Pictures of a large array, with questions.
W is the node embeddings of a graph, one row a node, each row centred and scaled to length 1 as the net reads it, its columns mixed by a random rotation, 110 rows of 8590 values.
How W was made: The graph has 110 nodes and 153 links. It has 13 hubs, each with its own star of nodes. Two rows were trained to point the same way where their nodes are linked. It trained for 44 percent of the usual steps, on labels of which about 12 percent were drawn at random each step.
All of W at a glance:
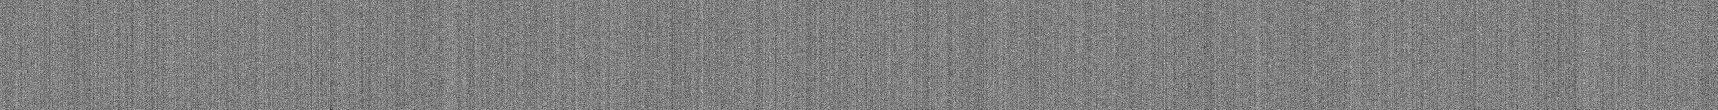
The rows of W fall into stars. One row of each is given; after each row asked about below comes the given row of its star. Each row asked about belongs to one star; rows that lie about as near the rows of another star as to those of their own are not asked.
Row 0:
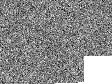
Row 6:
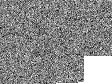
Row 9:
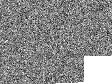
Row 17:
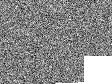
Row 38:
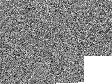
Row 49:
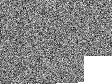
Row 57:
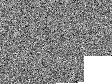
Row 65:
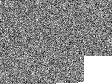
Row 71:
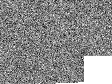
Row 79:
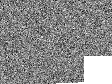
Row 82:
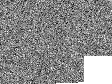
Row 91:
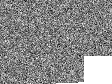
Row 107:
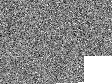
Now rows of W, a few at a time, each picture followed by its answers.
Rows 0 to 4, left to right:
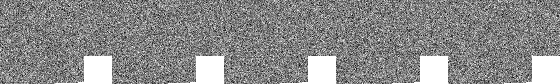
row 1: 17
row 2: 71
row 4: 6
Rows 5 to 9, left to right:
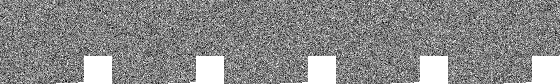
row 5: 9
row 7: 91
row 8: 9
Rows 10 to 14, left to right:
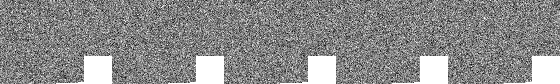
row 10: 71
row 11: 79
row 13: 17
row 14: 0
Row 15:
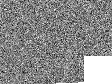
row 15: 38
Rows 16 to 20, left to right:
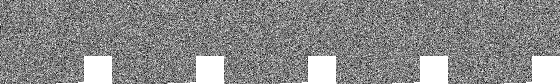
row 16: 91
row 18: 71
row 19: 38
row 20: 49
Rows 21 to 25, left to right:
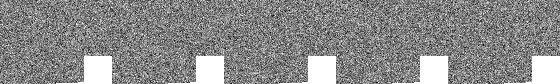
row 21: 6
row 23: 82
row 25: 6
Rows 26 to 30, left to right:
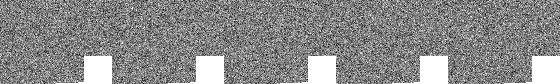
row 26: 71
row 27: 9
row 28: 107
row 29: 0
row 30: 57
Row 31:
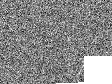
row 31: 82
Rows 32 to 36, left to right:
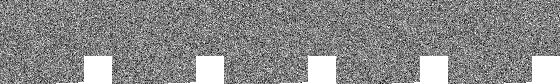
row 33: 65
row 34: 65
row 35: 71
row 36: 6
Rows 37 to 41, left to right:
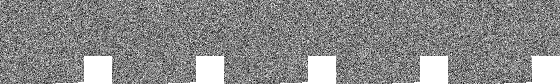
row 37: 91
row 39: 38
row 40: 79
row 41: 17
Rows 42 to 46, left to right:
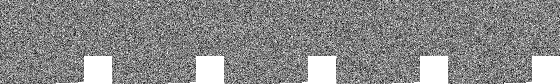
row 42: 9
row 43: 107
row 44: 9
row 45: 71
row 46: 6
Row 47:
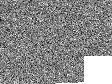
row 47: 107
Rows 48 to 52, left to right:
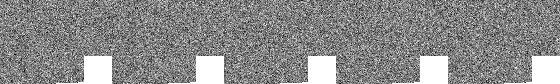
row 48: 38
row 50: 49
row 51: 79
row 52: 65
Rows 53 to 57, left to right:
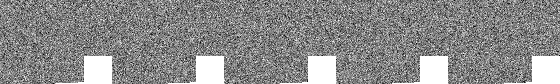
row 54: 91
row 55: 17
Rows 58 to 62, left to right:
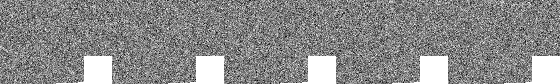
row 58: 91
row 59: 82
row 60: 79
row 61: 38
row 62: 49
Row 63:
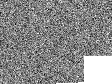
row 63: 0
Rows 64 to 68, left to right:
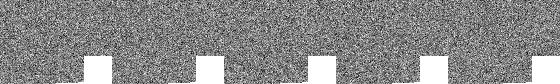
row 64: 71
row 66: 71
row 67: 65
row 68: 71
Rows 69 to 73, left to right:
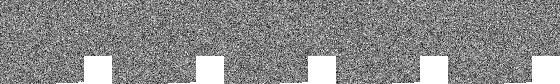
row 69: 65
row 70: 82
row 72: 6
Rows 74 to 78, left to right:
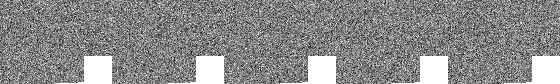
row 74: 107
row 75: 65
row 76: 6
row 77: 91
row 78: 107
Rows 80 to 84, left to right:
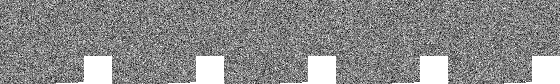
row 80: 9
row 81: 91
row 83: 82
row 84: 57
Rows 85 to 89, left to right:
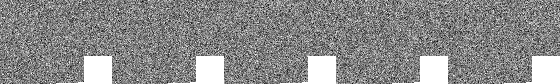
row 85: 17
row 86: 82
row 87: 17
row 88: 38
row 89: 57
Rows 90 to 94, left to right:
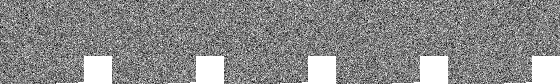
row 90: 79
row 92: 6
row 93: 49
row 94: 82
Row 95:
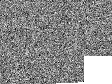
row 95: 107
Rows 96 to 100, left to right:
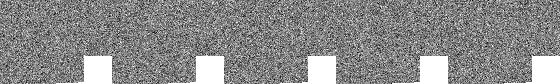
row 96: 65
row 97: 0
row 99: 79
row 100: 57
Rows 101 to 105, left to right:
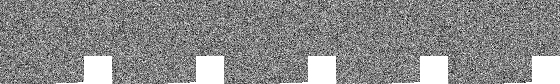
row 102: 107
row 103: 9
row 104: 107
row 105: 57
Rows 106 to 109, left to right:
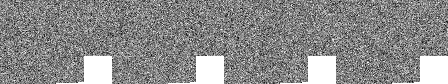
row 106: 65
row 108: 65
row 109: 6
